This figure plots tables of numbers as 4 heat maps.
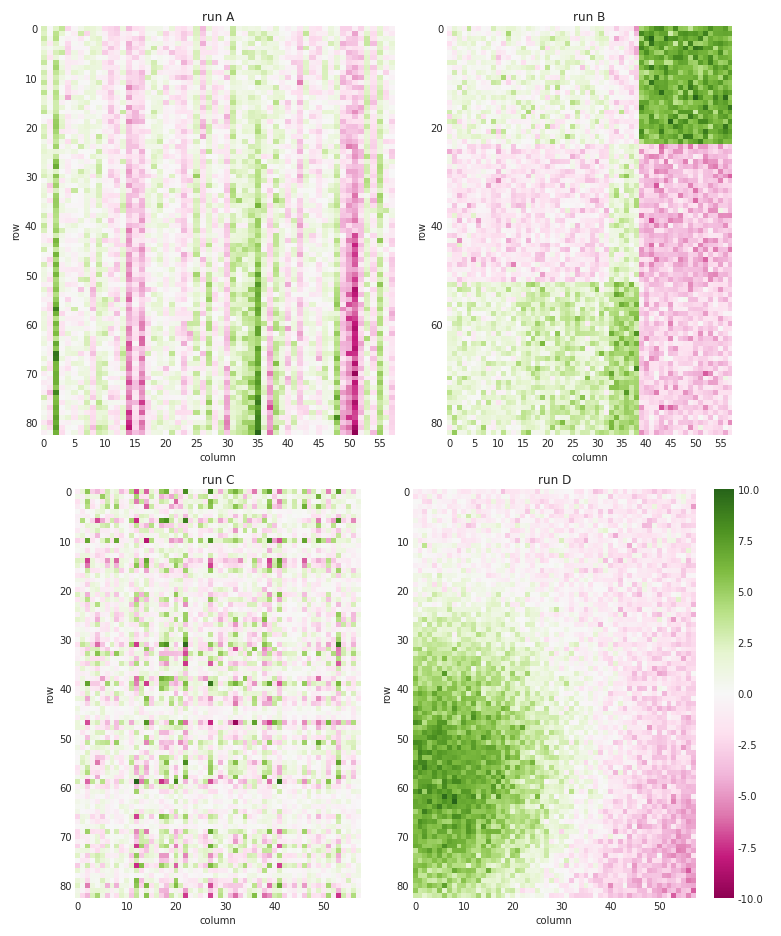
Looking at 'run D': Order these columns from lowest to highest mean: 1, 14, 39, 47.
47, 39, 14, 1
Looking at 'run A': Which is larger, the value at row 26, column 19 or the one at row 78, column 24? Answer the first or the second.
the first
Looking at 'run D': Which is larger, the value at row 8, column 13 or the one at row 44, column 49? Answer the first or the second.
the first
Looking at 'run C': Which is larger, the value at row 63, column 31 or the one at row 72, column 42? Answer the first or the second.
the second
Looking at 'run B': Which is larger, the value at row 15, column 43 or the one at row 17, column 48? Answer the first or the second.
the second
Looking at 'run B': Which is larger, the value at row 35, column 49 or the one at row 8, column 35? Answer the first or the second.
the second
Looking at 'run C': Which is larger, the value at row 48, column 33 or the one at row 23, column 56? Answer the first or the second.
the second
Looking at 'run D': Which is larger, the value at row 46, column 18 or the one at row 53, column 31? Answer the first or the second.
the first
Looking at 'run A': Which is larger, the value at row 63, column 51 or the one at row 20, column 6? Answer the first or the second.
the second
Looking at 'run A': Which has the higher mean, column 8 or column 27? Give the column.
27
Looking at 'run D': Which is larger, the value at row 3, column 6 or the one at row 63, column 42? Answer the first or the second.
the first
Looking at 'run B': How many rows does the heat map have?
83
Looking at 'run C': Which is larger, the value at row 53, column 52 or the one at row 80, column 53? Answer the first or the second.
the first
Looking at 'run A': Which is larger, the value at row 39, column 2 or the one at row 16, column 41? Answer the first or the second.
the first
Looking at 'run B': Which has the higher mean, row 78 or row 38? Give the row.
78
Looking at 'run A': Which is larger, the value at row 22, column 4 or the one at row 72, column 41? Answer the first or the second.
the second
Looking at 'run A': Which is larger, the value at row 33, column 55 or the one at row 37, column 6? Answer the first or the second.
the first
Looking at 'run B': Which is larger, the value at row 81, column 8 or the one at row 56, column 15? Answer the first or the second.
the second
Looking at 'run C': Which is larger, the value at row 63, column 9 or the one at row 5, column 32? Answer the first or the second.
the first
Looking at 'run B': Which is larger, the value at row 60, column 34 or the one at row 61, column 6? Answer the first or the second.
the first
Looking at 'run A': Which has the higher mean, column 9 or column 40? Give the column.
9
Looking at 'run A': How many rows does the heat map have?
83
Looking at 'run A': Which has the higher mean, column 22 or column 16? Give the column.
22
